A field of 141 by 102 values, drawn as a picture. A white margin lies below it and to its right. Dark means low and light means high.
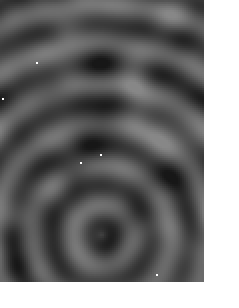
Overall the values sit about 30% of the way up the scale. Concentric rings centre on the bottom middle. There is no overall slope. Five lone cells stand out, each far higher than its neighbours.
